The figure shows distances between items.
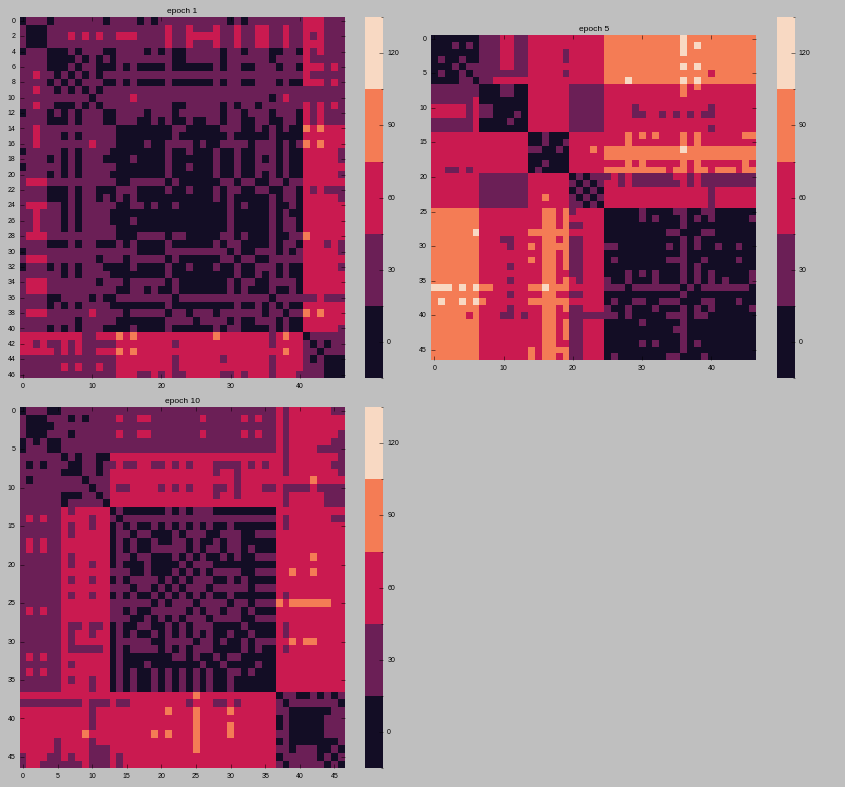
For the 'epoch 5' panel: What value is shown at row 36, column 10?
60
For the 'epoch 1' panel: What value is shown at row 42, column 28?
60
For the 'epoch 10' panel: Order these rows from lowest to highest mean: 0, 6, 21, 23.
0, 21, 23, 6
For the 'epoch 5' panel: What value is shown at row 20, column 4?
60
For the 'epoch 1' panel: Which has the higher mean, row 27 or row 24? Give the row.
24
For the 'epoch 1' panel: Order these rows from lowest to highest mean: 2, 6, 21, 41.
6, 21, 2, 41
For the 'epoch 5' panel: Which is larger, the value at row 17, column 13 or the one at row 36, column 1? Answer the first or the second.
the second
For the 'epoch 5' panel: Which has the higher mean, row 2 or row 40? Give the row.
2
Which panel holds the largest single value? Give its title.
epoch 5
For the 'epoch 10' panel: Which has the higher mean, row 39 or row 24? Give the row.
39
